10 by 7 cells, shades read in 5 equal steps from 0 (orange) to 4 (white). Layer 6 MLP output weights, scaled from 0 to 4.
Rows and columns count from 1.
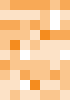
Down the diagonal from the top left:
2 3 2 3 3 3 2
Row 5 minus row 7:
1 -2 1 0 1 0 1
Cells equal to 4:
5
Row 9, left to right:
3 3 4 0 3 3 2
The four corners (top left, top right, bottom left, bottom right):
2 1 3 3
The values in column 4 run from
0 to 3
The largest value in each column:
3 3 4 3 3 4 4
